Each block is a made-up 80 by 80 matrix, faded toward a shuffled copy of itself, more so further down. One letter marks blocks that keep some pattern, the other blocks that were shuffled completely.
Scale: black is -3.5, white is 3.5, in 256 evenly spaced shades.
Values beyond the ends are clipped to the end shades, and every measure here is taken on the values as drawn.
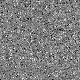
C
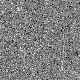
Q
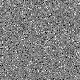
C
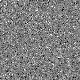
C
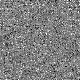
C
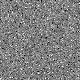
C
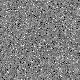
C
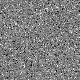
Q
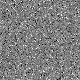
C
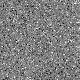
Q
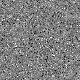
C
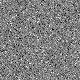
Q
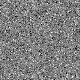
C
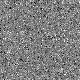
C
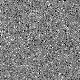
C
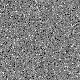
C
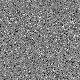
Q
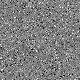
C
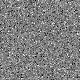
Q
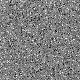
C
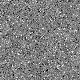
C
